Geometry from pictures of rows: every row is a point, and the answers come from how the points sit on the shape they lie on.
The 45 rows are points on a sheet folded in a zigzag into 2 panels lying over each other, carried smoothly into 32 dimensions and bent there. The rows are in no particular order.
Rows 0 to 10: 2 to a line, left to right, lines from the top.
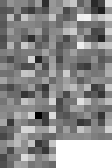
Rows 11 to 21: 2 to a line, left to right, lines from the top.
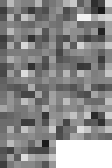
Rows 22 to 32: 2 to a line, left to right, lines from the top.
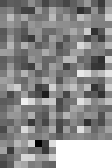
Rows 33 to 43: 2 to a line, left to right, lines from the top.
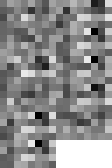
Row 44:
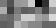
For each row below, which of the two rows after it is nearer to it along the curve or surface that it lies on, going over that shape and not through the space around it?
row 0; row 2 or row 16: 16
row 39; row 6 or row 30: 6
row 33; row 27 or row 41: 41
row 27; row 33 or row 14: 14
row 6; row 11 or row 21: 21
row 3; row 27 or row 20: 20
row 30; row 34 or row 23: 34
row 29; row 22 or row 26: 26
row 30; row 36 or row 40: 36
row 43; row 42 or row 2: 2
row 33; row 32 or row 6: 32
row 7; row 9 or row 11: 11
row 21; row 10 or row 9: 9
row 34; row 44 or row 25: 44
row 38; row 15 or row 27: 15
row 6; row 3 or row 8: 8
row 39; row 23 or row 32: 23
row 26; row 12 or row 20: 20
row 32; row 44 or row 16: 44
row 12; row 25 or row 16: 25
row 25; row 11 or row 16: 11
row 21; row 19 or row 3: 19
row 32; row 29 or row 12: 29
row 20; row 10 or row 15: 10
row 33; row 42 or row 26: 26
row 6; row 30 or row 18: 18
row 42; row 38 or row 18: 18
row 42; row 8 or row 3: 8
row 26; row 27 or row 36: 36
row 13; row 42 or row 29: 29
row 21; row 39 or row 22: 39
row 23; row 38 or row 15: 38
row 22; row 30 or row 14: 14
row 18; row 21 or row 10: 21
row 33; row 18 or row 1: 1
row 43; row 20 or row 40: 20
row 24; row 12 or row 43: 43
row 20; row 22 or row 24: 24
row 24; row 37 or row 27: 37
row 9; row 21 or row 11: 21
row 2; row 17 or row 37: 17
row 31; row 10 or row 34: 10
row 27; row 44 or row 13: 44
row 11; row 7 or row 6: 7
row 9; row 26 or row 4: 4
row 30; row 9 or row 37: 37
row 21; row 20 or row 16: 16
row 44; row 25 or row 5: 25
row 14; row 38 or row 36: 36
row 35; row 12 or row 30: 30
